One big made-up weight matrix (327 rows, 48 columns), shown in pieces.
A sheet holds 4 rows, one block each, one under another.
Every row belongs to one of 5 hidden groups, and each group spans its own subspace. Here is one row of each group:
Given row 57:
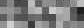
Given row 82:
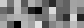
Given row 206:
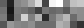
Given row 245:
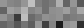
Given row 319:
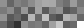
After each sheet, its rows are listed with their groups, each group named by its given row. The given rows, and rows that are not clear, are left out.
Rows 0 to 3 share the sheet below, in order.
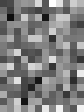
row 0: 206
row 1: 82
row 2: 82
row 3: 245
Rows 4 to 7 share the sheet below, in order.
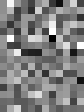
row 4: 206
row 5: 82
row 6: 319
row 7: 82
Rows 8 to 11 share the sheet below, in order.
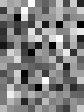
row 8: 245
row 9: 57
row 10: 245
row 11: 206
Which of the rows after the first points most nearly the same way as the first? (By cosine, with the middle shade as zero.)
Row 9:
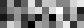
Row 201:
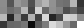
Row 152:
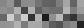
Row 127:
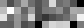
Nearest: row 201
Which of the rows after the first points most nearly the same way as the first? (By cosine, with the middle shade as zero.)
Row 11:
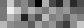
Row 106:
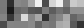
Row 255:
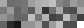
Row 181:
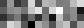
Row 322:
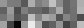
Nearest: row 181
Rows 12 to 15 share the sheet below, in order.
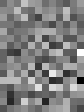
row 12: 245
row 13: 319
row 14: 319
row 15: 206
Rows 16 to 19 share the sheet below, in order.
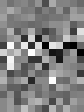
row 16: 82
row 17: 319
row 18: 206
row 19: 245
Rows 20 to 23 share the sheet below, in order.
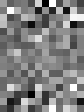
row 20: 82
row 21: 82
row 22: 319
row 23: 206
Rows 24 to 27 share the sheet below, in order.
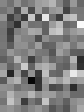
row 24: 319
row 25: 206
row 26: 319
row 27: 206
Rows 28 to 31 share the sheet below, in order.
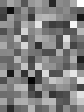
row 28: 82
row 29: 245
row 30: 319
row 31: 57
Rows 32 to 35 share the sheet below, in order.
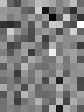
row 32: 319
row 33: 206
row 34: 245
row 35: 245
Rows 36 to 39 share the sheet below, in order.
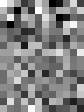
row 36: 206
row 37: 245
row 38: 319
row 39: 319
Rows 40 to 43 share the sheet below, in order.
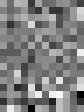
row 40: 57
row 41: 319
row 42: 245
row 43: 57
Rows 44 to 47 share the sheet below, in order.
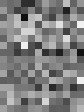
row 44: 245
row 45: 245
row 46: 319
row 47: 206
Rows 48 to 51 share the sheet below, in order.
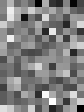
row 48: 206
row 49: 82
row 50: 82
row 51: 319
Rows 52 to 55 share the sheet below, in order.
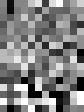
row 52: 206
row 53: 319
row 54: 245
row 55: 57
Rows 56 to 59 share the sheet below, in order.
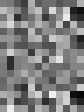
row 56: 57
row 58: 206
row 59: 57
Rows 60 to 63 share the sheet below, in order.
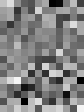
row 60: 206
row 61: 245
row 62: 319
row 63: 245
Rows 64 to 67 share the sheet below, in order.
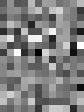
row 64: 57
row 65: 82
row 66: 82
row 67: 82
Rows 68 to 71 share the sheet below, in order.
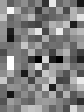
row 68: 82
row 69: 206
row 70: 206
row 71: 82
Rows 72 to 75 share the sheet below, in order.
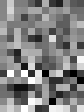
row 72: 206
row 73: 82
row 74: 319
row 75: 245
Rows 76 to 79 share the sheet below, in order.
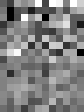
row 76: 206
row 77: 319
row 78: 206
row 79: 245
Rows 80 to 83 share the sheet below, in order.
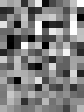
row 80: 82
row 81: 206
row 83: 206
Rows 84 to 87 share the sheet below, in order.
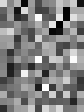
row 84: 245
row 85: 206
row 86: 206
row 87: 82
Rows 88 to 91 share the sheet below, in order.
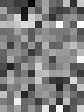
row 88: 245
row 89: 319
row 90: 82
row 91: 245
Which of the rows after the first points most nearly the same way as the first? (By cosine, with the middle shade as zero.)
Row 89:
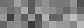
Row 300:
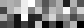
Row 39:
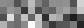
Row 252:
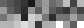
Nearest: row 252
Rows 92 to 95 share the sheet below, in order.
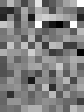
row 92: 82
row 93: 319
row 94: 57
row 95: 82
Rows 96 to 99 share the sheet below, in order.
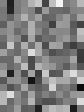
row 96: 206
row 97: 319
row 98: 319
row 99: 82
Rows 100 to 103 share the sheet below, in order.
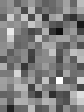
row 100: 319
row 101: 206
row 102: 245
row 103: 57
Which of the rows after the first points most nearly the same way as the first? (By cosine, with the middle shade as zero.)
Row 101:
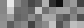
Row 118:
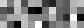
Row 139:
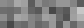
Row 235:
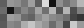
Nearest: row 235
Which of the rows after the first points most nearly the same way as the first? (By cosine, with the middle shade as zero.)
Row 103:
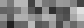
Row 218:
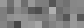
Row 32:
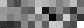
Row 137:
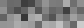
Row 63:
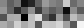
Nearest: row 218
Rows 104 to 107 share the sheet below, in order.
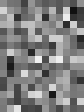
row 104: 57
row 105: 57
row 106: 206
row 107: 82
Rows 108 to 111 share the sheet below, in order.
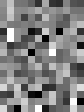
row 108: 206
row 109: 206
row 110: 57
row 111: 82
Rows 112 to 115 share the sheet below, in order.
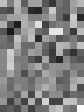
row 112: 82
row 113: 206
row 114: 206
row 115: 319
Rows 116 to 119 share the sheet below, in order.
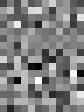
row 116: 82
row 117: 245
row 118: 82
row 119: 57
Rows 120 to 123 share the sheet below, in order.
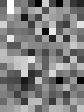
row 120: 206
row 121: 82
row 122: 245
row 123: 245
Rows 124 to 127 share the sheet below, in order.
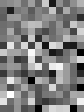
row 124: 82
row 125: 319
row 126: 57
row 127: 82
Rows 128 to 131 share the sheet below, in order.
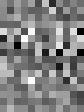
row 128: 82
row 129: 245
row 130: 57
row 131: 57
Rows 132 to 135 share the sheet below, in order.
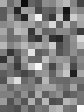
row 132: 245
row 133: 57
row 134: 82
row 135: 319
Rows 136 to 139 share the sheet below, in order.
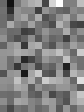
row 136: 206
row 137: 245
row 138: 245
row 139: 57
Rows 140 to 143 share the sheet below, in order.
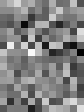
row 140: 245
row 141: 319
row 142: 57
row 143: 319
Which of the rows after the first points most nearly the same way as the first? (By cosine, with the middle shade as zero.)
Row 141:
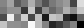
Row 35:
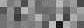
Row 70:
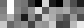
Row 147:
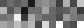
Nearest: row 35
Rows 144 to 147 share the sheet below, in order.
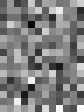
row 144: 57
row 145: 82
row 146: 57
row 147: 245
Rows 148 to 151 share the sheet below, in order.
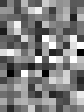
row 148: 82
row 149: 319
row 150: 206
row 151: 57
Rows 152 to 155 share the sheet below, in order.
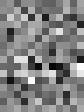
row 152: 319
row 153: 206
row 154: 57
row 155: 245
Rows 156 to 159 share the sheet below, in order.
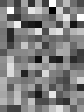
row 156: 82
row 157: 206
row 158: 206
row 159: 82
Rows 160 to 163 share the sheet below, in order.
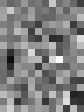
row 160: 82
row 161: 57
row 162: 206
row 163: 57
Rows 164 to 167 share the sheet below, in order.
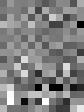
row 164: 319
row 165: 319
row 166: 245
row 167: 206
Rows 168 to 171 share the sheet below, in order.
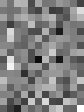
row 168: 57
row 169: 206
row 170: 206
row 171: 319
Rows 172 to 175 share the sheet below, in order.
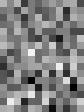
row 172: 245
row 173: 57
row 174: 57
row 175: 206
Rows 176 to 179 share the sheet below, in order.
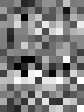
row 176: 245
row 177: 206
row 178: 245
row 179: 319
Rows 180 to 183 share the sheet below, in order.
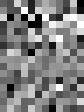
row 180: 319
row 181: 57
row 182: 245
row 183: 206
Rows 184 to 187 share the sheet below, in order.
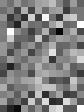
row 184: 319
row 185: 206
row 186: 82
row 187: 319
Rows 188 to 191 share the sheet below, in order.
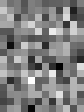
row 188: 57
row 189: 206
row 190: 57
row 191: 57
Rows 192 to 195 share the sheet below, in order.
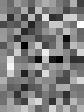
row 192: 319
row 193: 245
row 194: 206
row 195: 245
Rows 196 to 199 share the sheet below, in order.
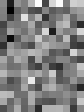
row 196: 206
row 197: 82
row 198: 57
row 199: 82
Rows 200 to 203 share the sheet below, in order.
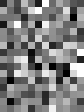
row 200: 82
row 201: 319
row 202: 57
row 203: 206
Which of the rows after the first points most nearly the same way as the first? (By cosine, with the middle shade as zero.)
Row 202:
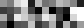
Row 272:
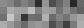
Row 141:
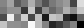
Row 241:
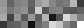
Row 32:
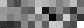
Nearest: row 241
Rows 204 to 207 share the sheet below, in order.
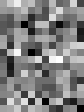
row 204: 245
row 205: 319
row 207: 319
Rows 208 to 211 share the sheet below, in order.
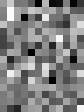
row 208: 206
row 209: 57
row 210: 206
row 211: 319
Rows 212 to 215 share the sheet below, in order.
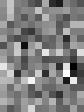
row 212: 206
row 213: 245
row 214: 57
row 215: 57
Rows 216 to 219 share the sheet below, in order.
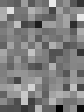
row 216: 82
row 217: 319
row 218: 82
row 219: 245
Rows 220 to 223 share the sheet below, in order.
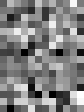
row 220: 206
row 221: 245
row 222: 57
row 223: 57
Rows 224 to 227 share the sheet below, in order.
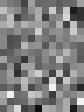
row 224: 57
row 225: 206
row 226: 245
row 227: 82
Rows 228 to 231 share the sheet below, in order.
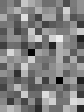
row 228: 245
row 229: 57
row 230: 245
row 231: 319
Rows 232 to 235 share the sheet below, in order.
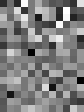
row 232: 245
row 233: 57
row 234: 319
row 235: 82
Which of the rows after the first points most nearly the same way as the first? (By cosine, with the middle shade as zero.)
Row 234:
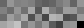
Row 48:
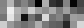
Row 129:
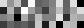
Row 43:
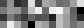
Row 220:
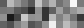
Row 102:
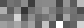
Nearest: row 129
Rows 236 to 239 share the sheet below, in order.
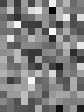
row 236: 82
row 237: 82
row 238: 57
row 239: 245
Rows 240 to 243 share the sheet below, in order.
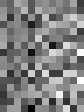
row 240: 319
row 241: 319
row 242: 319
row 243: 57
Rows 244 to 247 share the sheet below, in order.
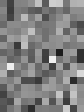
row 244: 206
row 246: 82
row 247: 57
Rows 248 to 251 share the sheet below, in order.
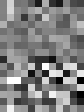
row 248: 206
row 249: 57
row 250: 319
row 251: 57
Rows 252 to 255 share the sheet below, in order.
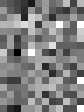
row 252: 245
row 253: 319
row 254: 319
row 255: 319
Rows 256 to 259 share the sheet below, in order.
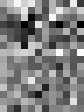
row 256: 245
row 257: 245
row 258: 57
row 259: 82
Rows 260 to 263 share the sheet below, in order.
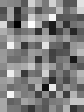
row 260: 319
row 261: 206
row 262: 206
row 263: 82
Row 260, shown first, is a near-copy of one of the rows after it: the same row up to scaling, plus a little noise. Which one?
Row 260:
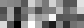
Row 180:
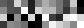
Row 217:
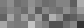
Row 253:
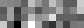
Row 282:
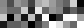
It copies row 253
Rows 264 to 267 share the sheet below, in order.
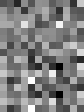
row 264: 245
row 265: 319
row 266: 57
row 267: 57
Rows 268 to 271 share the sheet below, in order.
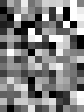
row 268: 57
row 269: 57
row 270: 57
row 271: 57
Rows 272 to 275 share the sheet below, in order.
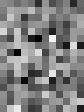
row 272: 206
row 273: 82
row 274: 245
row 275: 319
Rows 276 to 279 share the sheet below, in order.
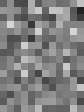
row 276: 57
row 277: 206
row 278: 245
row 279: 82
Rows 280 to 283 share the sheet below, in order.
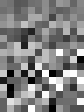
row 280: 245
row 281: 245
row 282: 319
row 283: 206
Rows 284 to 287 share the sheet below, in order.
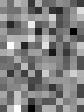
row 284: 57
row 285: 206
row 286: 319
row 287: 319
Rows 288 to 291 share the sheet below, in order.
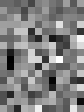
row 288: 245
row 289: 57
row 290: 206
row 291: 82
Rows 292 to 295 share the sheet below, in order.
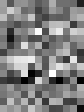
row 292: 82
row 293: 206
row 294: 245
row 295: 319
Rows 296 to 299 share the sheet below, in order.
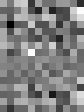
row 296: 57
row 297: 57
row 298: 319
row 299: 57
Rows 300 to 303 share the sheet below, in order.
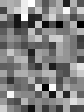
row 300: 245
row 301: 57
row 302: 57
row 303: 82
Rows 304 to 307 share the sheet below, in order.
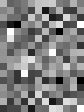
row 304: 319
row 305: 206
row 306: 245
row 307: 319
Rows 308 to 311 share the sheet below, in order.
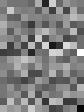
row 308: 82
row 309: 319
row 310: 245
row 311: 319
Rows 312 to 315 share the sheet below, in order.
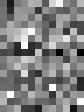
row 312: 206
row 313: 245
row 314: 245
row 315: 82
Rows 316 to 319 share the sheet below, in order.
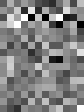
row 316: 319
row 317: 319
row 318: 206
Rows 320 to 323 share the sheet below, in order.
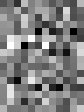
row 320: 245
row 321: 206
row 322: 319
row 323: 206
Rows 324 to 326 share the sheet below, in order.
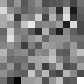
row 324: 57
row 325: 206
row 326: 319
